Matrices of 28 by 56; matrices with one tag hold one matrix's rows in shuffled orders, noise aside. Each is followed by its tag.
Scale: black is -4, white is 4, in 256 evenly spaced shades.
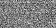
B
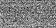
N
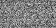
B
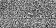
B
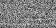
B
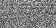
B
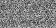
B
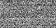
N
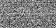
N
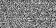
B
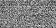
B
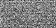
N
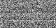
N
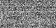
N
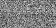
B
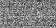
N
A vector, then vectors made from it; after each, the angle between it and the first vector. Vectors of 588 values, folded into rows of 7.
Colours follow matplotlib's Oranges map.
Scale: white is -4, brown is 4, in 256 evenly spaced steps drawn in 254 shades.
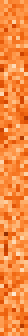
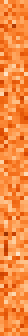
nearly parallel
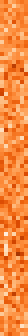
nearly opposite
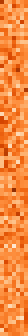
orthogonal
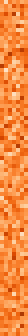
partly aligned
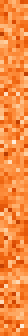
partly opposed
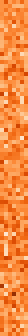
nearly opposite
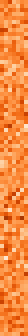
partly aligned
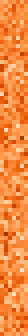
nearly parallel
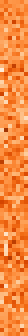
nearly opposite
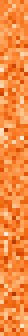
nearly opposite
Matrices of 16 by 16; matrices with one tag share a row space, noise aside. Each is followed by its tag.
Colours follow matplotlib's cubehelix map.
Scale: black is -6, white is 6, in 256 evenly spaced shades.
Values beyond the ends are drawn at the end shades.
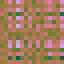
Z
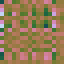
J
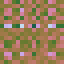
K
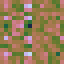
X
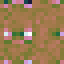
X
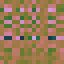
K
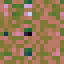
X
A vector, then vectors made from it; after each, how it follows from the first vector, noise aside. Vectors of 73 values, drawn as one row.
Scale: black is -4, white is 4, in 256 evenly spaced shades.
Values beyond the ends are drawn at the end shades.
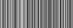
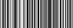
scaled up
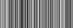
sign-scrambled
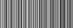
sign-scrambled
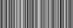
sign-scrambled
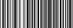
scaled up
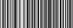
scaled up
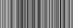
sign-scrambled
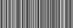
sign-scrambled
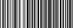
scaled up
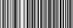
scaled up
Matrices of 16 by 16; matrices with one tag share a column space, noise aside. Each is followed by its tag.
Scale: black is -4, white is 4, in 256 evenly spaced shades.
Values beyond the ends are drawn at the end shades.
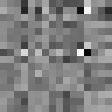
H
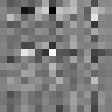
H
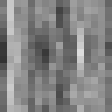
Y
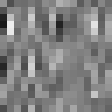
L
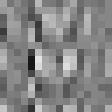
L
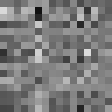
H
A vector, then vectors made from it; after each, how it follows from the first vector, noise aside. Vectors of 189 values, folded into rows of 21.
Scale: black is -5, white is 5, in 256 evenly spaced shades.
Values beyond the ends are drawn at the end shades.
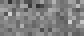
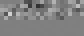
partly zeroed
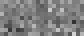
wrapped around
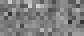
negated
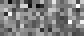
scaled up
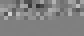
partly zeroed
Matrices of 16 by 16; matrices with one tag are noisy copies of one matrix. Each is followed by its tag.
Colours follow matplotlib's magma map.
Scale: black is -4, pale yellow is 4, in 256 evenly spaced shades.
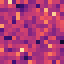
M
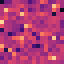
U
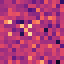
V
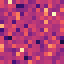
M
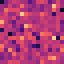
U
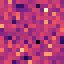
M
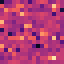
U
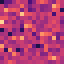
U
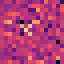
V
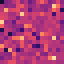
U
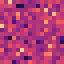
M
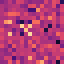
V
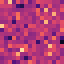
M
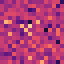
V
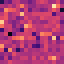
U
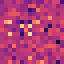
V
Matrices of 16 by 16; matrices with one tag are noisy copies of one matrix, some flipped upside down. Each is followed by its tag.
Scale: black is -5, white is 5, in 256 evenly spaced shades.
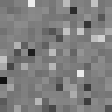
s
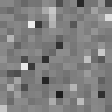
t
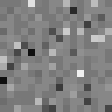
s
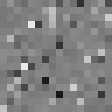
t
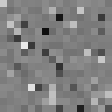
t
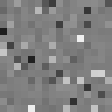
s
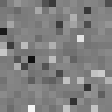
s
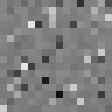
t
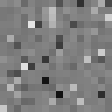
t
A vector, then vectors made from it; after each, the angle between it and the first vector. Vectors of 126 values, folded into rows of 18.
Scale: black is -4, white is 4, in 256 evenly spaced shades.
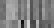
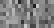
partly aligned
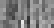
nearly opposite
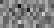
orthogonal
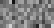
orthogonal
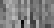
nearly parallel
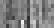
nearly opposite
